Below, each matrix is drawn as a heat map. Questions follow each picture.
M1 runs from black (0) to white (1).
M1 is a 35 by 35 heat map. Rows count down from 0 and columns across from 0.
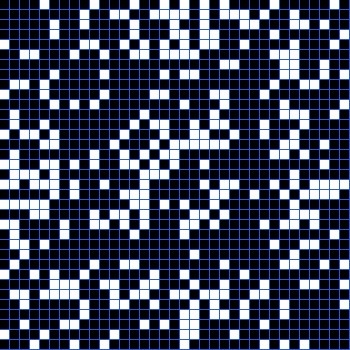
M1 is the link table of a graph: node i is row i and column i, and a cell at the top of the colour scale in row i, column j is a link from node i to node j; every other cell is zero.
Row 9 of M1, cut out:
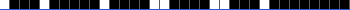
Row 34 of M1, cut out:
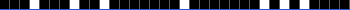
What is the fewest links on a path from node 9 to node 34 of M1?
2
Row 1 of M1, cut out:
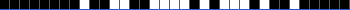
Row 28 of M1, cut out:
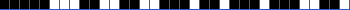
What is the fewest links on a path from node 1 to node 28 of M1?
2
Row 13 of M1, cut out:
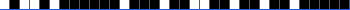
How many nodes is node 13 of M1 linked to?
11
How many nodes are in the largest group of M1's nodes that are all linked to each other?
5
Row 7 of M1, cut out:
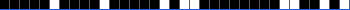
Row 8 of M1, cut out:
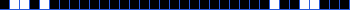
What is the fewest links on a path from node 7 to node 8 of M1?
3
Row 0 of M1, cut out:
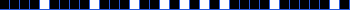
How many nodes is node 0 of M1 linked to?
9
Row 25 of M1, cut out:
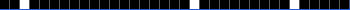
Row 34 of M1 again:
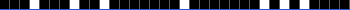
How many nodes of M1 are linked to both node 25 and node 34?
0
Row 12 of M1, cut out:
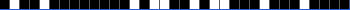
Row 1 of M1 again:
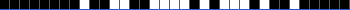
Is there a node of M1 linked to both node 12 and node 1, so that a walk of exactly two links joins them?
yes
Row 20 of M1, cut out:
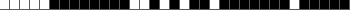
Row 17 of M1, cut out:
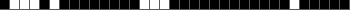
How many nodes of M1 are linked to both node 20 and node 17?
6
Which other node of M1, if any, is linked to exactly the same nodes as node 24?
node 8
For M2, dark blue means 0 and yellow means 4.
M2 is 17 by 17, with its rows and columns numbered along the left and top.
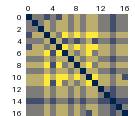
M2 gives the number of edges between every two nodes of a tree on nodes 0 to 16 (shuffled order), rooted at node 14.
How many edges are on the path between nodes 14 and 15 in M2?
1
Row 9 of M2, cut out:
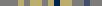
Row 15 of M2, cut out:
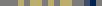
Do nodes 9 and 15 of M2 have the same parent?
yes
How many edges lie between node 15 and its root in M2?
1
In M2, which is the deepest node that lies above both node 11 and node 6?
4
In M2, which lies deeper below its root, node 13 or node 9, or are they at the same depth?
the same depth
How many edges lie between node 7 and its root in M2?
1
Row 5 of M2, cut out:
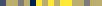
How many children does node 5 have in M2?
0
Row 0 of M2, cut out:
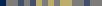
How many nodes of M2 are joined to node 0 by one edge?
3
